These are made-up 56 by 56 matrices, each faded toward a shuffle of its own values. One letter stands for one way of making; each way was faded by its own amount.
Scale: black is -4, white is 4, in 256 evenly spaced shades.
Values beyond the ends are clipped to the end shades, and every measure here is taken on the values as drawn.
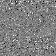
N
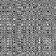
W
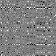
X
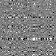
X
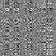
W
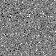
N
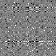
X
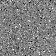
N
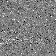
N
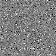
N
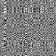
W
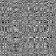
W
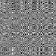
W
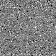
N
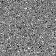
N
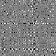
X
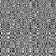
W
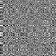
W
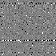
X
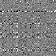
X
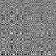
W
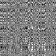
W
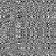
W
